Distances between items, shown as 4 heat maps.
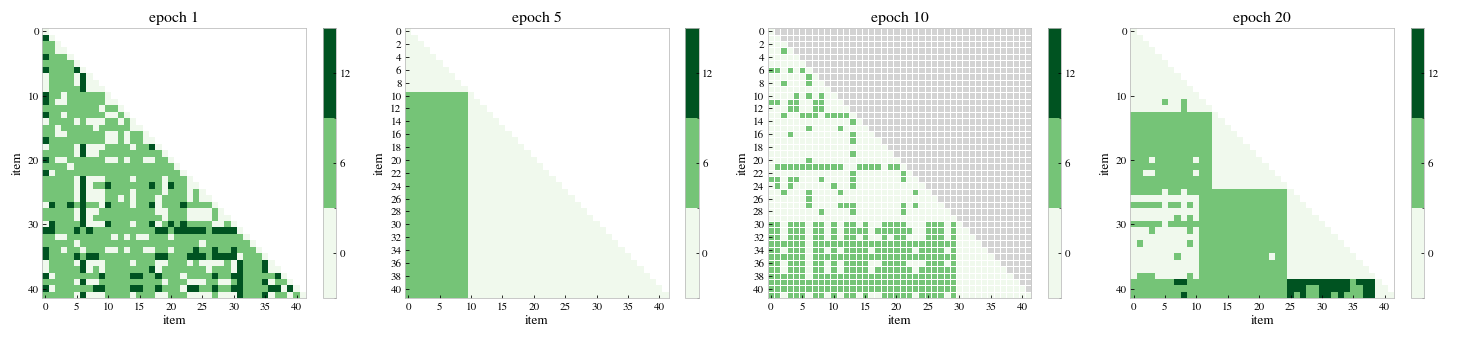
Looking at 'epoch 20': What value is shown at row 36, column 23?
6
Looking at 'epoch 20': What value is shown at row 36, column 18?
6
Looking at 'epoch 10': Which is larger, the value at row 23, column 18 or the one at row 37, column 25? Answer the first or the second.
the second
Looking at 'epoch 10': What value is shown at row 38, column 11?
6
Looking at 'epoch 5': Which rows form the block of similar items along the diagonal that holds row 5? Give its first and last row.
0 to 9
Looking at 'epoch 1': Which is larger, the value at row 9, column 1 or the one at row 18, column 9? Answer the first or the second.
the first
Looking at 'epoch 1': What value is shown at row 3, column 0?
6
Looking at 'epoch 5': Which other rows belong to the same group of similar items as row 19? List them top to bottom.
10, 11, 12, 13, 14, 15, 16, 17, 18, 20, 21, 22, 23, 24, 25, 26, 27, 28, 29, 30, 31, 32, 33, 34, 35, 36, 37, 38, 39, 40, 41
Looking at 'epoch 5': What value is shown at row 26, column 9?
6
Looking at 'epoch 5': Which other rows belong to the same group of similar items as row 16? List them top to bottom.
10, 11, 12, 13, 14, 15, 17, 18, 19, 20, 21, 22, 23, 24, 25, 26, 27, 28, 29, 30, 31, 32, 33, 34, 35, 36, 37, 38, 39, 40, 41
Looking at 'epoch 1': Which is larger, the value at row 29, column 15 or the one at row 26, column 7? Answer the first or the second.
the first
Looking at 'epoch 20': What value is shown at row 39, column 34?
12
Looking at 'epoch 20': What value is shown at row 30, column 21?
6
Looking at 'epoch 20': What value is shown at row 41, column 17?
6
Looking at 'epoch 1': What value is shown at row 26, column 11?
6
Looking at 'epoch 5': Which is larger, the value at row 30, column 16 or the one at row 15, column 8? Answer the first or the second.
the second
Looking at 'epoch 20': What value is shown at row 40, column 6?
6
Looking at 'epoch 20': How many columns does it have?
42
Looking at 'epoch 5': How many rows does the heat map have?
42
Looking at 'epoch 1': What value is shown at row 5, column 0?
6
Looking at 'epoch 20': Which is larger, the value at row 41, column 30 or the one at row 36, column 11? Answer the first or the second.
the first
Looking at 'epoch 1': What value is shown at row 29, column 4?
6
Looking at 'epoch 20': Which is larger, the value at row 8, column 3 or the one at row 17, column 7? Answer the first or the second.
the second
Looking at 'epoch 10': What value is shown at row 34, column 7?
6
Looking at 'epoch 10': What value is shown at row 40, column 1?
6
